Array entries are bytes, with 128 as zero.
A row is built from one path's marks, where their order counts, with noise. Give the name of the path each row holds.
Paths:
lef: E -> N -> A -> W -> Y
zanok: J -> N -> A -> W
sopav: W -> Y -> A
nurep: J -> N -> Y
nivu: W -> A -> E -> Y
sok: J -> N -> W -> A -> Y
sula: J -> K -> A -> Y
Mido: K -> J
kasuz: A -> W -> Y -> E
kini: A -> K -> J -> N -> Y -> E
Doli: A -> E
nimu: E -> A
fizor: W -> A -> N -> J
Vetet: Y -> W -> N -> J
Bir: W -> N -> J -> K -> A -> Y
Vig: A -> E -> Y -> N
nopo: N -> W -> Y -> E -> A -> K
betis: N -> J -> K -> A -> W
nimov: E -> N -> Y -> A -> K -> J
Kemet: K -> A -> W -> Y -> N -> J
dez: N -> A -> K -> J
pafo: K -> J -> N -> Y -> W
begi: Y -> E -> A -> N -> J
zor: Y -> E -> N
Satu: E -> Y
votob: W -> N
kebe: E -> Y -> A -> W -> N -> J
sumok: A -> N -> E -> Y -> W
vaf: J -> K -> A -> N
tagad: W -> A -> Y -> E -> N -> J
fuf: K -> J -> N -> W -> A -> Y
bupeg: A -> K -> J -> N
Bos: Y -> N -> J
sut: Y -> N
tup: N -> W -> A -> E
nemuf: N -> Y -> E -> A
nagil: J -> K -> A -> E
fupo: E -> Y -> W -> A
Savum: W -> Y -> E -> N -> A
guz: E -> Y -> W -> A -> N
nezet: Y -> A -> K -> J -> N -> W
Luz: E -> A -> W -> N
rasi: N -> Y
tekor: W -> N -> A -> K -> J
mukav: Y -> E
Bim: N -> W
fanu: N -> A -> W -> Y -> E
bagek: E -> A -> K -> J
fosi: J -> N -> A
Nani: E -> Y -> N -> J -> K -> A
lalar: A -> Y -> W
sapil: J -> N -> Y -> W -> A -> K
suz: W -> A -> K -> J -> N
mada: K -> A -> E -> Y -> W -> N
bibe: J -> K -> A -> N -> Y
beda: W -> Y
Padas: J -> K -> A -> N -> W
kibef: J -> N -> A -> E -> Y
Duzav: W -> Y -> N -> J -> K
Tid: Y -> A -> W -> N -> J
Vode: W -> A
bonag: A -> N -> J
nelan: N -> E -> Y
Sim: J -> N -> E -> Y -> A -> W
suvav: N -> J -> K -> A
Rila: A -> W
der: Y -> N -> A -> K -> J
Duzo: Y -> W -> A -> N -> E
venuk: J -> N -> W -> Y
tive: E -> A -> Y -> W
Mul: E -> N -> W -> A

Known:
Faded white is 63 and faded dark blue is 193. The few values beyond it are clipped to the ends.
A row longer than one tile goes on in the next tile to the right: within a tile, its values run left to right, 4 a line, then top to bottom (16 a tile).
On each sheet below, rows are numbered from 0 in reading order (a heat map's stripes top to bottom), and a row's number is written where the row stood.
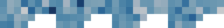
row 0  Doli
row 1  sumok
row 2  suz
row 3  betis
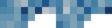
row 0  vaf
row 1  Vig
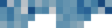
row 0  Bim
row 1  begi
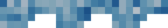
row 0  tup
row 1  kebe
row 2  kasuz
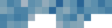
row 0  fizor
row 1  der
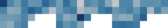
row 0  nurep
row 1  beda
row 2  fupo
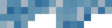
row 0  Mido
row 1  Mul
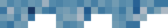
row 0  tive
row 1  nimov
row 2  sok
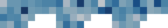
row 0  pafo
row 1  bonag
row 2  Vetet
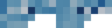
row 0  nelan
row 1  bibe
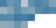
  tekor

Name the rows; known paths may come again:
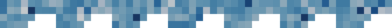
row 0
nelan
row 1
bagek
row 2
nemuf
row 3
fupo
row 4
nezet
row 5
Savum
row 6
bibe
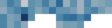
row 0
Duzav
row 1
tup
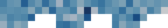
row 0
Duzo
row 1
Satu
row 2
betis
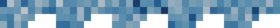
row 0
Rila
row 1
Luz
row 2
zor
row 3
lalar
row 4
tive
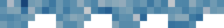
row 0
sumok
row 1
Bir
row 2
lef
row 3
guz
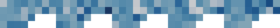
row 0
Mul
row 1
Vig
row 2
votob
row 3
Vode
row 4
begi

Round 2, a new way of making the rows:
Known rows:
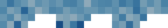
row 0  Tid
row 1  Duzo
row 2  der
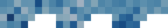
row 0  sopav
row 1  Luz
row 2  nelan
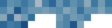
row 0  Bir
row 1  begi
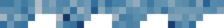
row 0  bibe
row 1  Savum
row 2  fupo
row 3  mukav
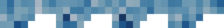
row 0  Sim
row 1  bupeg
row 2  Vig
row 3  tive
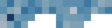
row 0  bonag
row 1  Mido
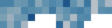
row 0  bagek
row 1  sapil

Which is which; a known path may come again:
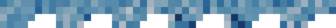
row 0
nimu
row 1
bagek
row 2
Kemet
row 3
Savum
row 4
sumok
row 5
kebe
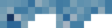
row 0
bupeg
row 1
fizor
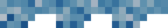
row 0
kini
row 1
lef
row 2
Luz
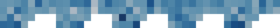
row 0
sut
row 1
pafo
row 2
sopav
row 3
Bim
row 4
zor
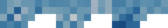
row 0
votob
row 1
vaf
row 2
nelan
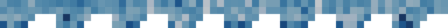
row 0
Duzo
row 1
suvav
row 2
Sim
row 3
sapil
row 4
mada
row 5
fuf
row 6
nagil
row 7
Vig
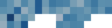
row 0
Vode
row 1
fupo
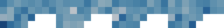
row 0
Satu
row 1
Mido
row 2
Nani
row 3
Doli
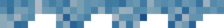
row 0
zanok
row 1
tagad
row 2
nimov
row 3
Duzav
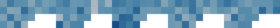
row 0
Vetet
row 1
venuk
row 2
rasi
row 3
der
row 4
Mul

